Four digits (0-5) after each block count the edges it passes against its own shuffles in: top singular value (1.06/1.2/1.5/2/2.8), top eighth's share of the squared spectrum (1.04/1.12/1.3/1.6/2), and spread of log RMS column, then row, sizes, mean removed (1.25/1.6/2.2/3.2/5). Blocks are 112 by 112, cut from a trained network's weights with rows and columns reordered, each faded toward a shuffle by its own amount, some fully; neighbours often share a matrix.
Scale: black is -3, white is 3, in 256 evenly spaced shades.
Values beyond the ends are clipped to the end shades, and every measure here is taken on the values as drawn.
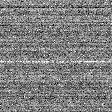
4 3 0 2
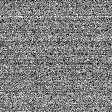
3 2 0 1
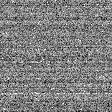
3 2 0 1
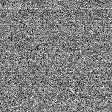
2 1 0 0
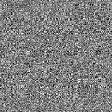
4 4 1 3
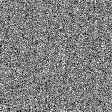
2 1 0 0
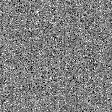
2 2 0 1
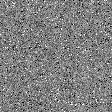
1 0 0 0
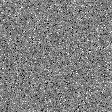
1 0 0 0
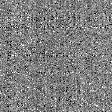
3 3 1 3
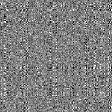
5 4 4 3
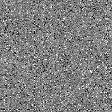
2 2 2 1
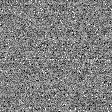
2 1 0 0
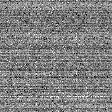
4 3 2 2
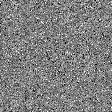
1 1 0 1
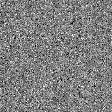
2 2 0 1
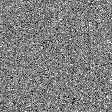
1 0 0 0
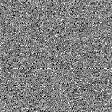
3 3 1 2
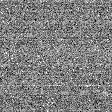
2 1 0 0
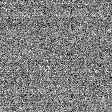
2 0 0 0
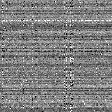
5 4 3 2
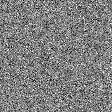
0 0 0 0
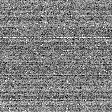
4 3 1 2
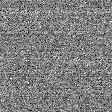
2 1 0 0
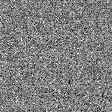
0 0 0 0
